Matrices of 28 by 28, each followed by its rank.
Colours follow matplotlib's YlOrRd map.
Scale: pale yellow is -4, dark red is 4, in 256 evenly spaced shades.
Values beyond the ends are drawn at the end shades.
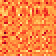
five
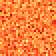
full rank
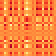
one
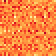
five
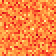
full rank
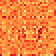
five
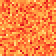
full rank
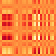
one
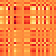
one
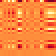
one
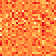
five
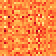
five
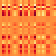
one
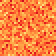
full rank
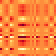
one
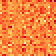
five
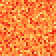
full rank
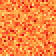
full rank
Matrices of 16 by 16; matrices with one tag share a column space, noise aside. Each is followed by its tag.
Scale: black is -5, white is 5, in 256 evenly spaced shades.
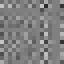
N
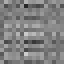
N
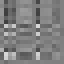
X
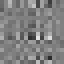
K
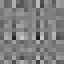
K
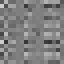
N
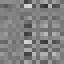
N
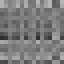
K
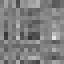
K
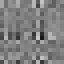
K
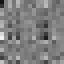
K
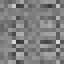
N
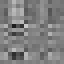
X
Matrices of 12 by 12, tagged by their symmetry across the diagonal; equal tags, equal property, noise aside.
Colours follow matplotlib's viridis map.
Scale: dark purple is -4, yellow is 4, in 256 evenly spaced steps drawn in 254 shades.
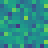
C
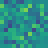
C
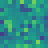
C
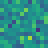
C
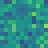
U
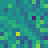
C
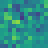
C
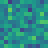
U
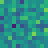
U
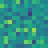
U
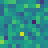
C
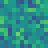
C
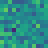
U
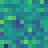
U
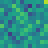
U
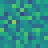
C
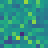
U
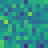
U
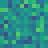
C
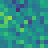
C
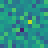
C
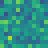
U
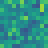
U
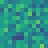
U
